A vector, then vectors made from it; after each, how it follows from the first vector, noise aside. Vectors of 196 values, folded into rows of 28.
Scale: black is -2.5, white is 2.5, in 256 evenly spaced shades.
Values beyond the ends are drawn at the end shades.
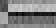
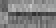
shrunk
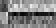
copied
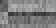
shrunk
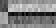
copied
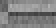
shrunk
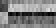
copied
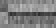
shrunk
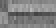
shrunk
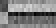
copied
